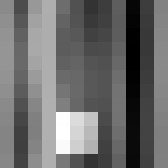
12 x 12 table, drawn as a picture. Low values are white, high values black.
The bottom middle is the ninth with the lowest average. In the bottom middle lies a patch that is lower than the rest. The centre is the calmest part. The grain runs up and down.
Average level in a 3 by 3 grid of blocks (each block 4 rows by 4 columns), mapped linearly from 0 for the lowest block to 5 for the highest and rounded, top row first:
155
145
205
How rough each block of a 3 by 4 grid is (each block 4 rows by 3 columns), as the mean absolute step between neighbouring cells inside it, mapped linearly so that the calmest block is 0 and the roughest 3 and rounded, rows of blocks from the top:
2102 | 2102 | 2332
